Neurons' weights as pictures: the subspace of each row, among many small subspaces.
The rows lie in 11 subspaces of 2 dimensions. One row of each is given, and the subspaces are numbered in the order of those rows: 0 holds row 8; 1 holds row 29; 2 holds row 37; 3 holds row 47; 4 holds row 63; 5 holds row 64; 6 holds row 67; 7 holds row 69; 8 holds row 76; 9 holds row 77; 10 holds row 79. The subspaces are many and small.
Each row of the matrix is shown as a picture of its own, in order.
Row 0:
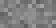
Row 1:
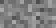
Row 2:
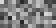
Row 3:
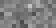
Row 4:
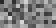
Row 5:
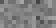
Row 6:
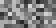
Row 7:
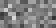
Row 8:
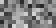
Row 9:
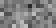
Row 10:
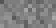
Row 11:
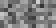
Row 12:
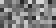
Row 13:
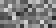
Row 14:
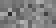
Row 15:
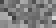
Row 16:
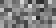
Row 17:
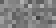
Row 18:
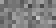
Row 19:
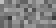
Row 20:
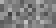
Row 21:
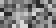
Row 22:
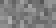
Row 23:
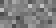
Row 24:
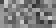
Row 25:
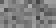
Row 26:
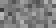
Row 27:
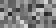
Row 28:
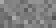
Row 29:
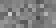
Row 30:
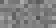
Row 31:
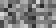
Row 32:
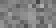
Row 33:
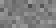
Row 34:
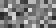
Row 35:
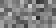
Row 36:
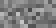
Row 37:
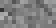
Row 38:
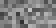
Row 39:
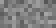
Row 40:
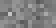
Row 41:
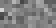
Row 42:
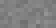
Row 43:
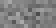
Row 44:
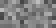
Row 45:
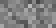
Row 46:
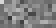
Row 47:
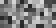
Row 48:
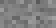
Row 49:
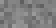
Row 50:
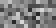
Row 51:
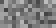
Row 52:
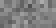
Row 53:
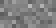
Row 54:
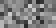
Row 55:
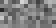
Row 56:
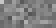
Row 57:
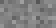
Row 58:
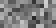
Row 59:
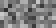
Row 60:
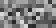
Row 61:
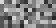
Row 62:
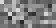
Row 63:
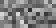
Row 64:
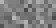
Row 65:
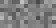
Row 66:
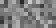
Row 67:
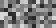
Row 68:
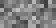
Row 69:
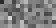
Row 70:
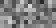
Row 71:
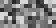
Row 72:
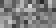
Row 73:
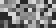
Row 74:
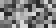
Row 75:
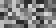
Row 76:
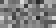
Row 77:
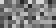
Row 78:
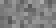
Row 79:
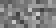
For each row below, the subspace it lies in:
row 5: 10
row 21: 0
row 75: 7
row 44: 8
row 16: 9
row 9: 0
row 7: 6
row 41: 2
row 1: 10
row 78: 3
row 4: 7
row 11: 6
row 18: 8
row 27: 9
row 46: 1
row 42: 9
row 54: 7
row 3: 0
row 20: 1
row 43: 10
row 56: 1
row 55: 2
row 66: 0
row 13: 6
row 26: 8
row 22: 3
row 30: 8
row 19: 7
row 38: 4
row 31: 6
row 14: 1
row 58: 3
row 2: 9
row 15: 5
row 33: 2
